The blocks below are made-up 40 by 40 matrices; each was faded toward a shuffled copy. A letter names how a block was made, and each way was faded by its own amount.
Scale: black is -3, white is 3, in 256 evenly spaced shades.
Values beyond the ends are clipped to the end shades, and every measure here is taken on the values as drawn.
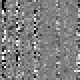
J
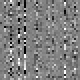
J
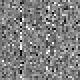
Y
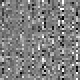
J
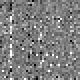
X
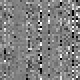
J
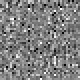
X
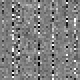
J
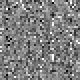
Y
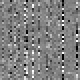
J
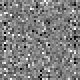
X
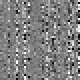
J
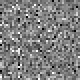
X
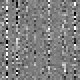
J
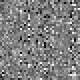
Y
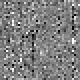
Y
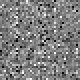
X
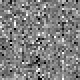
Y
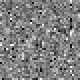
X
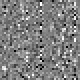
Y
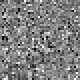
X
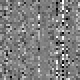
J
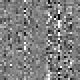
J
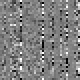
J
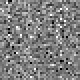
X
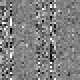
J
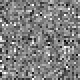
X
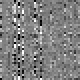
J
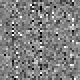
Y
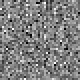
X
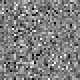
X
